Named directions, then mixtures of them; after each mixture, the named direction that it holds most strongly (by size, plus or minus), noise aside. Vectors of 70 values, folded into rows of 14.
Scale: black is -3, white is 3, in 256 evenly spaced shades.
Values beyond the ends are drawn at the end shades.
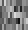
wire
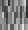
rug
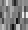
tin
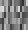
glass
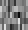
wire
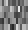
glass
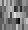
wire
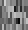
wire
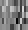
tin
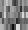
tin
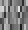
glass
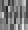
rug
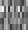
glass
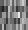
glass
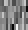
rug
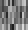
rug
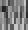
rug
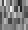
wire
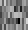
wire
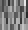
rug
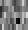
tin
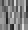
rug
